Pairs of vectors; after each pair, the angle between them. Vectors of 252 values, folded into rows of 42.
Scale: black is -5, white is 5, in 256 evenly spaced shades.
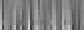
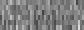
partly opposed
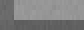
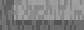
nearly parallel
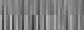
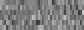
orthogonal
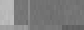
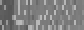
partly opposed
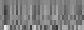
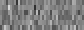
partly aligned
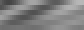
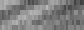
nearly opposite
